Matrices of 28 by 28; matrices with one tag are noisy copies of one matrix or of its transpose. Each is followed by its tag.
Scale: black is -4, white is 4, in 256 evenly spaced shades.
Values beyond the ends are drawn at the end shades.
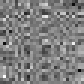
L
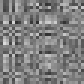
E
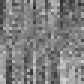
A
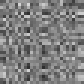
L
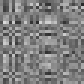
E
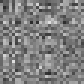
E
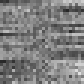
A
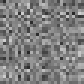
L
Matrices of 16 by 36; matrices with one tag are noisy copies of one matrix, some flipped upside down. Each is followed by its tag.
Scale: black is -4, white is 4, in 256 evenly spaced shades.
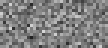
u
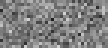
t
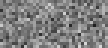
t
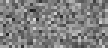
u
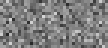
u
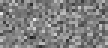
u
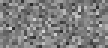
u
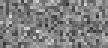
t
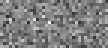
u
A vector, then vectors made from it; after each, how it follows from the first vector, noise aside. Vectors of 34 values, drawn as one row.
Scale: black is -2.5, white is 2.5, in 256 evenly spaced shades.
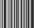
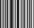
wrapped around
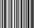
copied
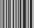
wrapped around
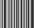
copied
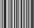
copied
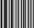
wrapped around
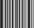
reversed
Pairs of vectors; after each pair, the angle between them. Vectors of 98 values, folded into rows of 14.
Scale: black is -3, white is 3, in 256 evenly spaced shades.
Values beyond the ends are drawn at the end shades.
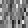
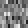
orthogonal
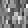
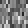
nearly parallel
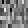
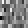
nearly opposite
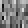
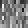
nearly opposite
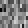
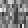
nearly opposite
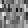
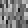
partly opposed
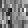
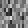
partly aligned
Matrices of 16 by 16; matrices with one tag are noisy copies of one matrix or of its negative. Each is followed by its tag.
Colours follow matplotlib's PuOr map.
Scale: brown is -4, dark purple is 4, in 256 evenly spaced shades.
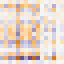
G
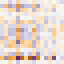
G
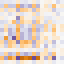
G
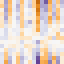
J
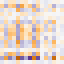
G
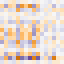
G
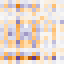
G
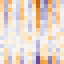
J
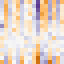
J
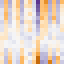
J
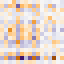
G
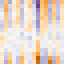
J
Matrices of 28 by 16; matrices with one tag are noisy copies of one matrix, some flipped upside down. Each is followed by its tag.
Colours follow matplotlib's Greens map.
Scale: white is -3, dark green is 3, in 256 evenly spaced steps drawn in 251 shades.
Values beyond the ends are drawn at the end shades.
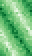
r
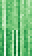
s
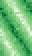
r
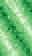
r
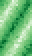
r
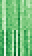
s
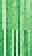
s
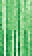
s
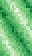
r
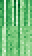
s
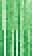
s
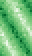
r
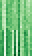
s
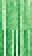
s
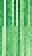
s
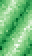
r
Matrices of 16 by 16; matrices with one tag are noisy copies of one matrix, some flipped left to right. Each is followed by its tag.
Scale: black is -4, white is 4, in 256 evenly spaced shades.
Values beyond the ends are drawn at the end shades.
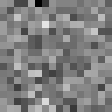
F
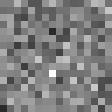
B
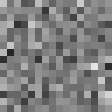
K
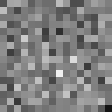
B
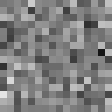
K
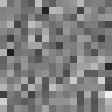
K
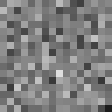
B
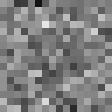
F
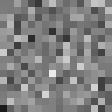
B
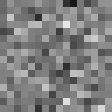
F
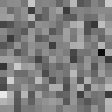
K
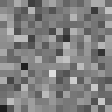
B
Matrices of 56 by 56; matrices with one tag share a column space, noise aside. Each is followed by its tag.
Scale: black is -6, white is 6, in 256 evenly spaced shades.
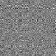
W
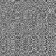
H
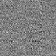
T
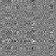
T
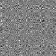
W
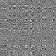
W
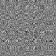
T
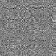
W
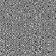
H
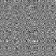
T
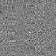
T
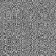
H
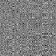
H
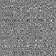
W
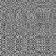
H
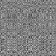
H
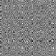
T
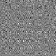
T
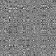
W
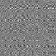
W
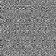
W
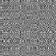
T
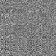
H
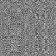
H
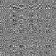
W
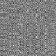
H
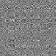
W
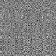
H
